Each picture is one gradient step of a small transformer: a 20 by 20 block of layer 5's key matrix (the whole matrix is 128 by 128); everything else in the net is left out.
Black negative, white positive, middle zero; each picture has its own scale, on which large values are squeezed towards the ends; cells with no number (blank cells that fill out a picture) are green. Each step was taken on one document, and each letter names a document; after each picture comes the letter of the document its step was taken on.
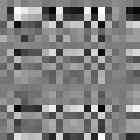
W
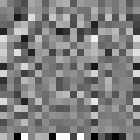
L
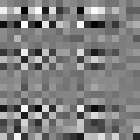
W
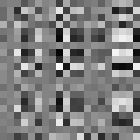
L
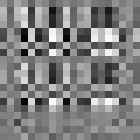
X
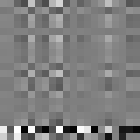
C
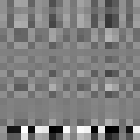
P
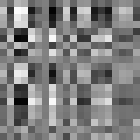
X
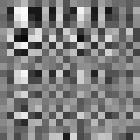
P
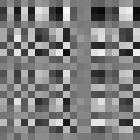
X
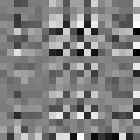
L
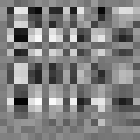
X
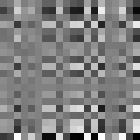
W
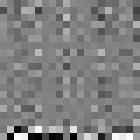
W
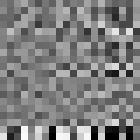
P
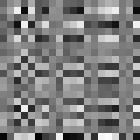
W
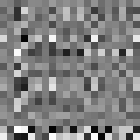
L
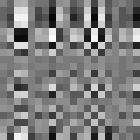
L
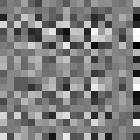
L
